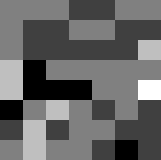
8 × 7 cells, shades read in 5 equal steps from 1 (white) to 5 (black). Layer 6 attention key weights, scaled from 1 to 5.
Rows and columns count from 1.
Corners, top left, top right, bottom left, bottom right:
3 3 3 4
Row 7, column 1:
4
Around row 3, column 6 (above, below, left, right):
4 3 4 2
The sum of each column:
25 28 28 28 28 29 25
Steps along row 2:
up same down same up same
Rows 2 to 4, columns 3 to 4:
4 3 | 4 4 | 3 3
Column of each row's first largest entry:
4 2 2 2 2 1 1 6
